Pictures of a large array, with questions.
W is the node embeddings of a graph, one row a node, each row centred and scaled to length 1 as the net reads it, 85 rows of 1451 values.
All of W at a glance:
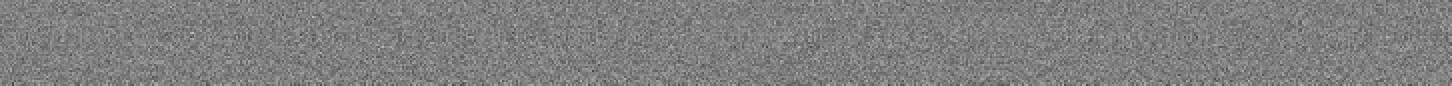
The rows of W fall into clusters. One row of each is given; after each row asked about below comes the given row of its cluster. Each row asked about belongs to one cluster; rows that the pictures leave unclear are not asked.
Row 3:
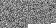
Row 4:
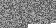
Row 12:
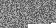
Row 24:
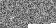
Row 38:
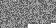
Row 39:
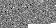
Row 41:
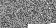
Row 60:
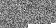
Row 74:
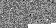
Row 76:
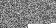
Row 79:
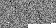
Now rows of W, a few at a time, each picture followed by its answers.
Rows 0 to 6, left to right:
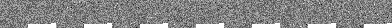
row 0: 60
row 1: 79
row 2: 24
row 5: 41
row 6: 24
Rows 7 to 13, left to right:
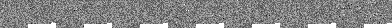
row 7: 12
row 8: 60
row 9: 4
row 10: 60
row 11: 4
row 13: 4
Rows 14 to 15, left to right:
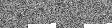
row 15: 76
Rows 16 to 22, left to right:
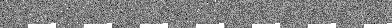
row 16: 74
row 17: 39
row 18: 24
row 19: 38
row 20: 79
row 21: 41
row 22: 41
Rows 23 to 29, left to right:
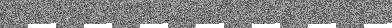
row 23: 79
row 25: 79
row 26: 3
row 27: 76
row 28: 41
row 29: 74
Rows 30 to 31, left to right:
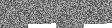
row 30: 79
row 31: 41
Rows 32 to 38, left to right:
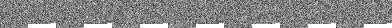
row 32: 39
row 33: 38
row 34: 41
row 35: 38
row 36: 74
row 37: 76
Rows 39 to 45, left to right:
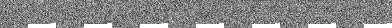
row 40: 38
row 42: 12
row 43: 60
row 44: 60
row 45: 41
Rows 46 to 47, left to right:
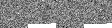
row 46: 76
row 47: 76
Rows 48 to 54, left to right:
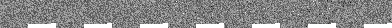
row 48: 41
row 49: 12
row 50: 39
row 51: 12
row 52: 79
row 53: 38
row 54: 12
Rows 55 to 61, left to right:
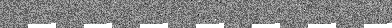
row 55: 74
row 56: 39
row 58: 74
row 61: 3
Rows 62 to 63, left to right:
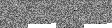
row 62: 60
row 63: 60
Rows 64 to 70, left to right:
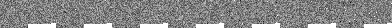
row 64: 79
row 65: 24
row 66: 74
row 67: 76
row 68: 76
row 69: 4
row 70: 12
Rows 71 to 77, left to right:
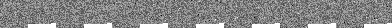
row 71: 3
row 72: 74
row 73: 41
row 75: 24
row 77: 79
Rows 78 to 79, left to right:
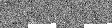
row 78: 12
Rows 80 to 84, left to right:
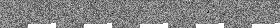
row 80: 4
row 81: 4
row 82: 60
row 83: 76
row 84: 60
